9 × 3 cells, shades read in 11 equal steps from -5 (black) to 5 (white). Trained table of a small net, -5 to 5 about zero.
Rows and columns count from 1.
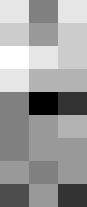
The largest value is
5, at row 3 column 1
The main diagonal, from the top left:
4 1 3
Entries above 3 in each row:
2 0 2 1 0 0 0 0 0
